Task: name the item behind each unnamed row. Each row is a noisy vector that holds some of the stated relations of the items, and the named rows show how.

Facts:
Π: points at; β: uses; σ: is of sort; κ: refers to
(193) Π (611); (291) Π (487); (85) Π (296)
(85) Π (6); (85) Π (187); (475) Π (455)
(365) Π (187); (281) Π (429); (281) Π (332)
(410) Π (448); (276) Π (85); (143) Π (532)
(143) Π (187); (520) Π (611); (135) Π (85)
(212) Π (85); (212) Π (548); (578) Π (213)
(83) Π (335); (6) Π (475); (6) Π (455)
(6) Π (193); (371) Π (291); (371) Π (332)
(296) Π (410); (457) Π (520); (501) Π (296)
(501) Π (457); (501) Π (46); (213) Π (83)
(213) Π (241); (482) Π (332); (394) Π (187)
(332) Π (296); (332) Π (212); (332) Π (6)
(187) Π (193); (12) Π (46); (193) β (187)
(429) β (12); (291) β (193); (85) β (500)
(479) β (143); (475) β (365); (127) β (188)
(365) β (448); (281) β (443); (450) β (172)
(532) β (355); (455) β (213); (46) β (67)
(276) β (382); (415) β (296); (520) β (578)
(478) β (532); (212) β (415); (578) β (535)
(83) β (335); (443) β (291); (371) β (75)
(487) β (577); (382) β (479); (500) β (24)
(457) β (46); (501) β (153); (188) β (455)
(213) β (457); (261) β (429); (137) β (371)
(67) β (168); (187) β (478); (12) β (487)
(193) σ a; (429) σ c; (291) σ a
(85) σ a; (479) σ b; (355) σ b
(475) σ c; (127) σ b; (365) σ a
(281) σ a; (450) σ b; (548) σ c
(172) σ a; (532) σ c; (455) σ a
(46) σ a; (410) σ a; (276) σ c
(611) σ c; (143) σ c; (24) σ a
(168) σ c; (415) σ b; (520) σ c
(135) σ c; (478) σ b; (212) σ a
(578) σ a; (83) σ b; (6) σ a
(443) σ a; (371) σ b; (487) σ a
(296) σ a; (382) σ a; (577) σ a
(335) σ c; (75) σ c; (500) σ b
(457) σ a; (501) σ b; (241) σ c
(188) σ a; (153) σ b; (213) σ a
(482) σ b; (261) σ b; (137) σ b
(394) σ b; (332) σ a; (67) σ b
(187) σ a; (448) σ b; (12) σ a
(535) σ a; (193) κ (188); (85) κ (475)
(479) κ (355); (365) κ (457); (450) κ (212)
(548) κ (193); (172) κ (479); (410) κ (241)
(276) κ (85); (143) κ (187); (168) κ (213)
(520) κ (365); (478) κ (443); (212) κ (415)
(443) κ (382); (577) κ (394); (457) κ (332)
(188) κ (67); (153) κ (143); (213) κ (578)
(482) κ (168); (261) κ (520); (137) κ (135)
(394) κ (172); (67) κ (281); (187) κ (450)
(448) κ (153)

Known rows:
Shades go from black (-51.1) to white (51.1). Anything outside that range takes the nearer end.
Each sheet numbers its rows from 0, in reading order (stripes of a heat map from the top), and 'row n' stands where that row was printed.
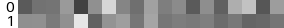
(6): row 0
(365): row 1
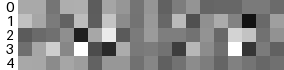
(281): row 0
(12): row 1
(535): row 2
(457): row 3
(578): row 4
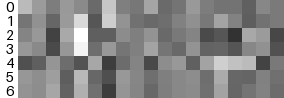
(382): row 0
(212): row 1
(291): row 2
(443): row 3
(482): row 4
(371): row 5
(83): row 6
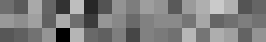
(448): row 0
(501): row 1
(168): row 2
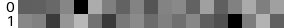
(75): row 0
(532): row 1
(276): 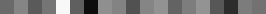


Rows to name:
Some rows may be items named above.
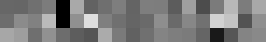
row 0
(611)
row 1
(332)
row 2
(475)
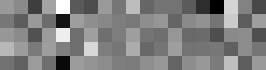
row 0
(193)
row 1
(394)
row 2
(443)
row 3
(382)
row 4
(394)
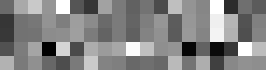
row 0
(213)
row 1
(410)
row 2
(410)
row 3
(137)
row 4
(415)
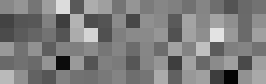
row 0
(85)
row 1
(548)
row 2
(577)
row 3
(450)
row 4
(143)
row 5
(429)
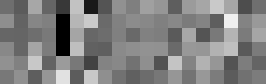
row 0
(448)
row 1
(355)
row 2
(611)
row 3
(153)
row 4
(67)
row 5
(212)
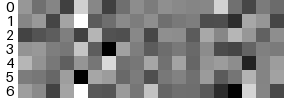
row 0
(261)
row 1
(291)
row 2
(548)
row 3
(520)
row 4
(487)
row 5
(241)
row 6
(193)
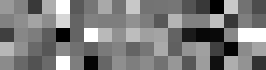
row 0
(187)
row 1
(188)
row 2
(135)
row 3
(429)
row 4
(478)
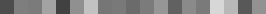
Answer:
(296)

